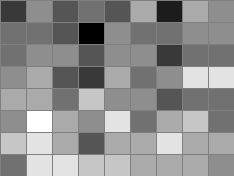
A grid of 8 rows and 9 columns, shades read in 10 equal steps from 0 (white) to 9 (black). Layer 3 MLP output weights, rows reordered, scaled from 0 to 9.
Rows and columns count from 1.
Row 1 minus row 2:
2 -1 0 -4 2 -2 3 -1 0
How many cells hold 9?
1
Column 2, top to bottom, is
4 5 4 3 3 0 1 1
